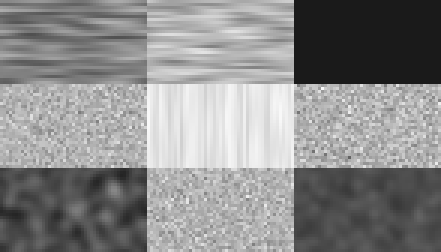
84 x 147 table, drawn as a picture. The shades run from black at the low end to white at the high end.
The table splits into 3 rows of 3 panels. Panel 1,1: middling, streaked across. Panel 1,2: high, streaked across. Panel 1,3: very low, flat. Panel 2,1: high, fine-grained. Panel 2,2: very high, streaked downward, faint in contrast. Panel 2,3: high, fine-grained. Panel 3,1: low, blotchy. Panel 3,2: high, fine-grained. Panel 3,3: low, blotchy, faint in contrast.
